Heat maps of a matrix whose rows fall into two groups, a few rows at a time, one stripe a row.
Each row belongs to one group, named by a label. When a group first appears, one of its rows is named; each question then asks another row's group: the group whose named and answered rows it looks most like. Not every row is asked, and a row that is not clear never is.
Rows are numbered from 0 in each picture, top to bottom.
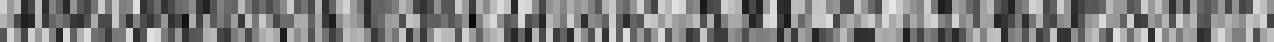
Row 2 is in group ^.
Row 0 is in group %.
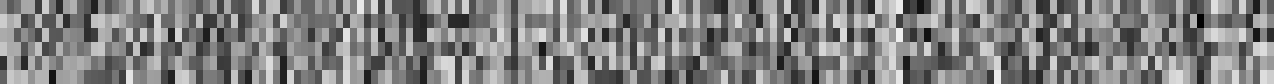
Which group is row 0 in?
^
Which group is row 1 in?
%
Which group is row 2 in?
^
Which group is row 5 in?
^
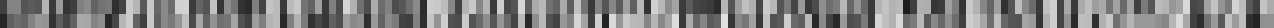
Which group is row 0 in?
^
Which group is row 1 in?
^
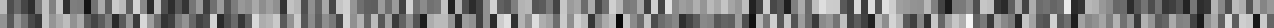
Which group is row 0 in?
%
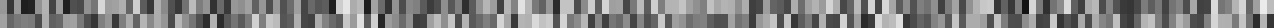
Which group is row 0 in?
%
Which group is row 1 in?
^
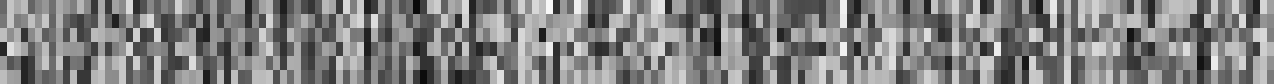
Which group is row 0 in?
^
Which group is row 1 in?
^
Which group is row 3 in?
^
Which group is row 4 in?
%
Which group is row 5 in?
%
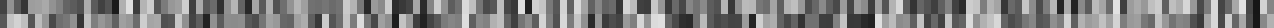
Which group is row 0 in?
^
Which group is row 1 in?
^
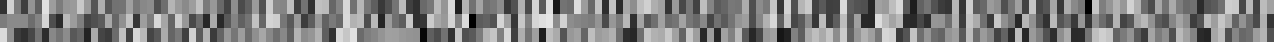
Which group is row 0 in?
^
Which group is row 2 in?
%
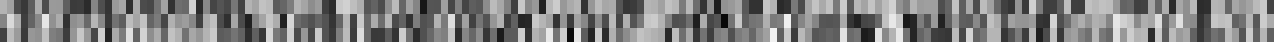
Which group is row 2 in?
^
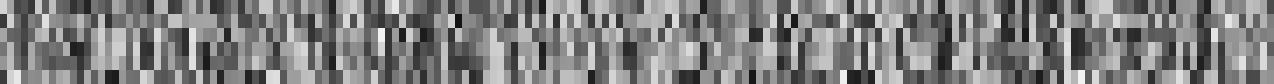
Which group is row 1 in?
^
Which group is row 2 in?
%
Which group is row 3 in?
%
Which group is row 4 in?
%
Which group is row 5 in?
^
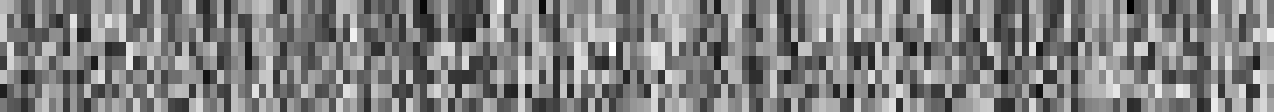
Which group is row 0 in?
%
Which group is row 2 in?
%
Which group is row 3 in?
^
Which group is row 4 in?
^
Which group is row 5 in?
%
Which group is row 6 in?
^
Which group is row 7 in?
%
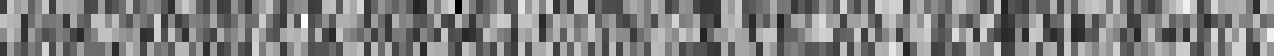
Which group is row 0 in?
^
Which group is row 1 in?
%
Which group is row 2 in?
%
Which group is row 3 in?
^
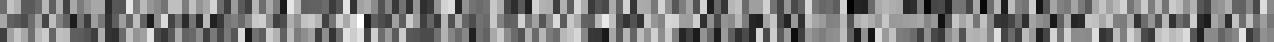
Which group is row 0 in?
^
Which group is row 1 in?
%
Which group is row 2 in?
^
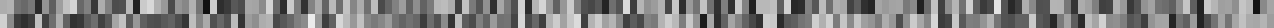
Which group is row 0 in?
^
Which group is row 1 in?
%
